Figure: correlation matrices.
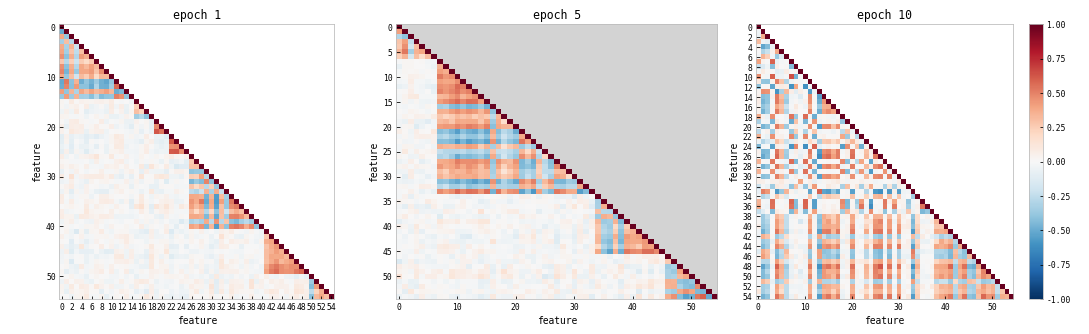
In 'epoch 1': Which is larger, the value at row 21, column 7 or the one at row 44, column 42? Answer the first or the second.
the second
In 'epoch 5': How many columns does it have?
55
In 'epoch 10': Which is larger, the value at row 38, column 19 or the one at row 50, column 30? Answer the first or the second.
the second
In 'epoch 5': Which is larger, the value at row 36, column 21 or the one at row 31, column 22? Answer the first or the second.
the second
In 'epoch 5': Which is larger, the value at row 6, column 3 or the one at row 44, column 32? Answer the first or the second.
the first
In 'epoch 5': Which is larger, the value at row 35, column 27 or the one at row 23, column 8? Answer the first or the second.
the first
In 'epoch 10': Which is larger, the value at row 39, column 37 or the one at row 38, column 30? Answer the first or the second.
the second
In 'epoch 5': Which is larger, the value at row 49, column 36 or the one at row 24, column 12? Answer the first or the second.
the second
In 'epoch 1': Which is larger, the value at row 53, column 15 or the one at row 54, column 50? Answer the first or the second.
the first
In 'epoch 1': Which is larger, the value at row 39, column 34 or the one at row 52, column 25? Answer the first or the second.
the second
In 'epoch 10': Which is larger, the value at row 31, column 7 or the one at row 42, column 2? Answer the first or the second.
the second
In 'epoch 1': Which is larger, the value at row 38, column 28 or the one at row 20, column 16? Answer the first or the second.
the first
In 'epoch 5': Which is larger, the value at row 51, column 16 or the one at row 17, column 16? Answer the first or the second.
the first
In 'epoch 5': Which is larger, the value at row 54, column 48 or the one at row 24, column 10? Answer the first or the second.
the second
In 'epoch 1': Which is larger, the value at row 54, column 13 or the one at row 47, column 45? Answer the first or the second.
the second
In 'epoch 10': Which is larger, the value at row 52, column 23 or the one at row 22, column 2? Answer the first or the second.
the first
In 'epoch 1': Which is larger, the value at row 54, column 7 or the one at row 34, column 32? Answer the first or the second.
the second
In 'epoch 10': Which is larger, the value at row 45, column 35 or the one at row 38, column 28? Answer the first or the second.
the second
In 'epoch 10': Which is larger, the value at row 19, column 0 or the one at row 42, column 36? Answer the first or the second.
the second
